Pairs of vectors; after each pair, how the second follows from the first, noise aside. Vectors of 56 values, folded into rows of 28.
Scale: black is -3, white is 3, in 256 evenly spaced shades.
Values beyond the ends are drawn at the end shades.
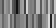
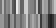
sign-scrambled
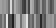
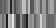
negated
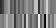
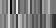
reversed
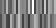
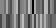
sign-scrambled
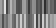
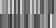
reversed
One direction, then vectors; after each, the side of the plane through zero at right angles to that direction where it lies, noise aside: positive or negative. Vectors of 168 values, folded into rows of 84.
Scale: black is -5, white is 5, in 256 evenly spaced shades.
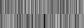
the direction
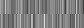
negative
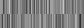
negative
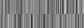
positive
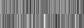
negative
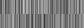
positive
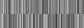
negative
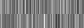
negative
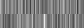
negative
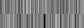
positive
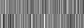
negative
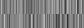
negative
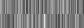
negative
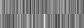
negative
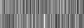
negative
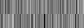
positive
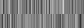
negative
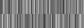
positive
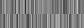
positive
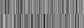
positive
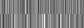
negative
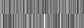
negative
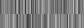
positive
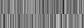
positive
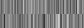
positive
